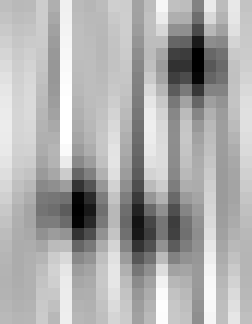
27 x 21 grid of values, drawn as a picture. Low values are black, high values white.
The halves do not mirror each other. No overall slope runs across the table. There are three dips. Overall the values sit about 70% of the way up the scale. The grain runs up and down.
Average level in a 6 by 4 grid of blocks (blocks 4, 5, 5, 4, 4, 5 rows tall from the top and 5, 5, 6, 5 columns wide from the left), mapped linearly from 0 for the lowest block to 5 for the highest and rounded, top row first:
4544 | 5522 | 5544 | 3124 | 3204 | 4545
